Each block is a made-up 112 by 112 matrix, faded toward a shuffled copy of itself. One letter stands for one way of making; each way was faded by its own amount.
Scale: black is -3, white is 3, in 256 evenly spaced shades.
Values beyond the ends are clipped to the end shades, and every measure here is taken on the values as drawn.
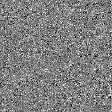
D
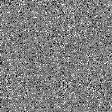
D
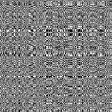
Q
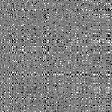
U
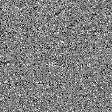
D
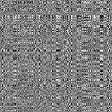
Q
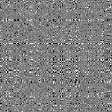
U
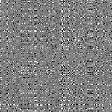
U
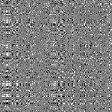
U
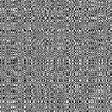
Q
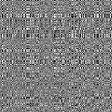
Q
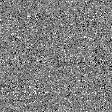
D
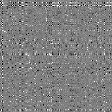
U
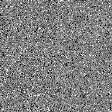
D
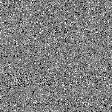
D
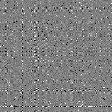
U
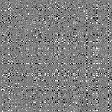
U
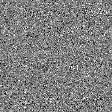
D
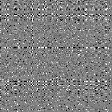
U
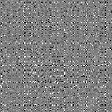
U
